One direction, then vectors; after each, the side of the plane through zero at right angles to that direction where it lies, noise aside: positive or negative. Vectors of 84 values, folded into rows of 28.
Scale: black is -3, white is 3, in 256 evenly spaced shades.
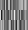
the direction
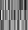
negative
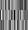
negative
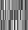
negative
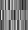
negative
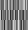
positive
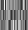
negative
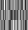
negative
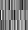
negative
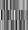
positive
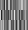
positive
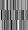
positive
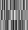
positive
